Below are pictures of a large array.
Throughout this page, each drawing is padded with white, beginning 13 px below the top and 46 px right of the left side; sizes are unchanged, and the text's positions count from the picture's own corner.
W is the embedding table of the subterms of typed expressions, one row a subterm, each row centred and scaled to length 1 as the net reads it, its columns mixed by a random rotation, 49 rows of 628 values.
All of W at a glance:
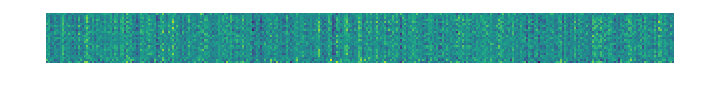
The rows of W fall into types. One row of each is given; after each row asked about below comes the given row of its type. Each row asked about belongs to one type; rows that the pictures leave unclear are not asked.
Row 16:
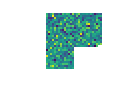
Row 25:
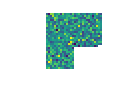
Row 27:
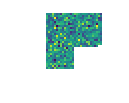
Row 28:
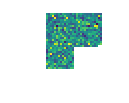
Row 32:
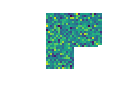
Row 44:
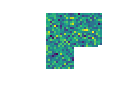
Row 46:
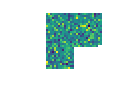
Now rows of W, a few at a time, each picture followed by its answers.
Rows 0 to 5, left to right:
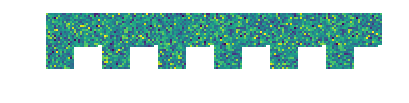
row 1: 25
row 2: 32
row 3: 44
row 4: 32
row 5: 44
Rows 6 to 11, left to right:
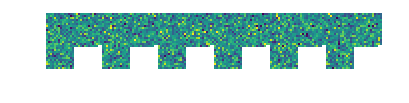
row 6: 32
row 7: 27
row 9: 16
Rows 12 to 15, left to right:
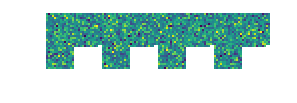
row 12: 28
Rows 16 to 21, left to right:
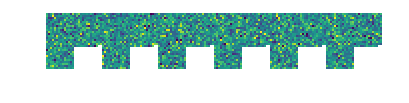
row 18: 46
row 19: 44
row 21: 44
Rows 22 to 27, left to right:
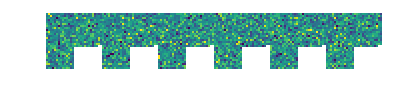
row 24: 16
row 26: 44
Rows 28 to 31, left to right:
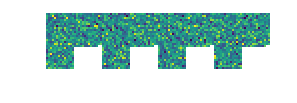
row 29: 32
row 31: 16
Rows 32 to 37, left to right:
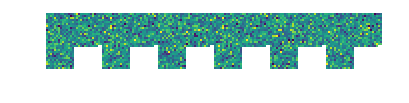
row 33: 27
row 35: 27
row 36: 46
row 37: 16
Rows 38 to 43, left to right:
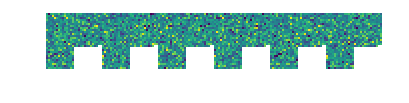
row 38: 28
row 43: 16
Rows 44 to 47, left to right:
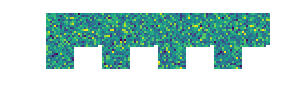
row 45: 46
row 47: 46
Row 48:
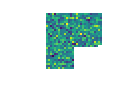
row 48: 32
